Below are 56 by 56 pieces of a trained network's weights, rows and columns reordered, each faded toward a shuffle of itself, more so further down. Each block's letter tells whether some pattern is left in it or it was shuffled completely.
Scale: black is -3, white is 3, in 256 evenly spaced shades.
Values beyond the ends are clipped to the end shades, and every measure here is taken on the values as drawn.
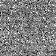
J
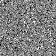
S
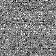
J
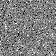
S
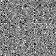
J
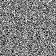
J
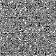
J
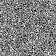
S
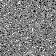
S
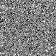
J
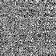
J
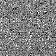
J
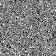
S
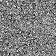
S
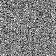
J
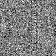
J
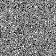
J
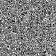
J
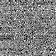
J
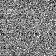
J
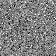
S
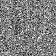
J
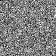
S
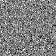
J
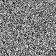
S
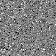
J
